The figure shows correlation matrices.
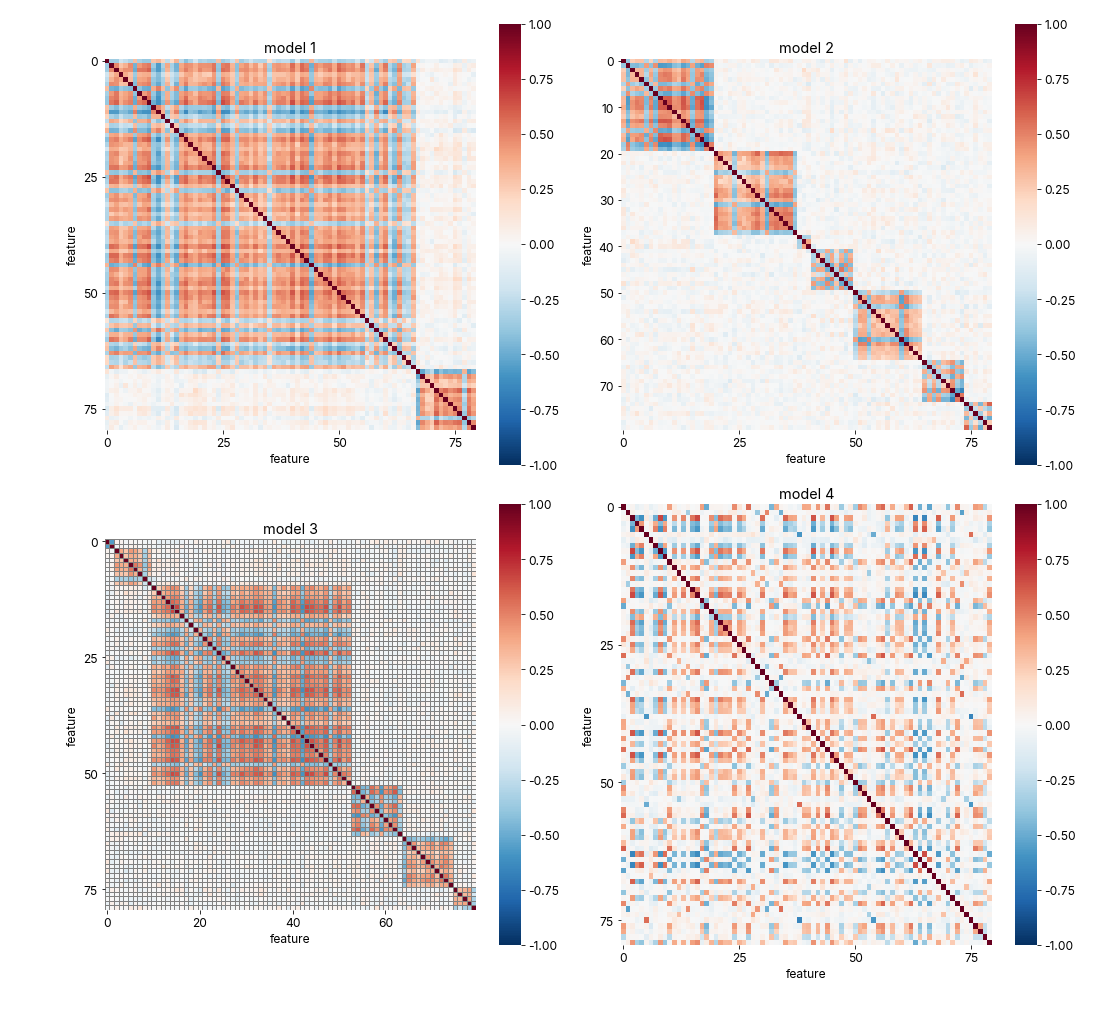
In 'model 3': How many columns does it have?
80
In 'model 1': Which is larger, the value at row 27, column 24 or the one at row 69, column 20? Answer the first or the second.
the second
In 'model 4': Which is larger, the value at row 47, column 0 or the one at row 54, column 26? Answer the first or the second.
the second
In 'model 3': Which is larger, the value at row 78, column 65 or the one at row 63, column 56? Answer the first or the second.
the second
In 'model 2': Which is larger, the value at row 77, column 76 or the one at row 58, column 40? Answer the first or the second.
the second
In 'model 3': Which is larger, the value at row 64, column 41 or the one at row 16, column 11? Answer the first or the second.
the second
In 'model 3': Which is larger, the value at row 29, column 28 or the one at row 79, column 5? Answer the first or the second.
the first
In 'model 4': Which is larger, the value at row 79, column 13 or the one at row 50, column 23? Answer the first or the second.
the first
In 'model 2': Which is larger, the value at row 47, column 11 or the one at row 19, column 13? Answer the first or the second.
the first
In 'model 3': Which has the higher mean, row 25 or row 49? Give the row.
49
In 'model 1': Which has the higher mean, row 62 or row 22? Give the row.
22
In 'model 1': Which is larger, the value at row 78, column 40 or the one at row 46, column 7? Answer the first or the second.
the second
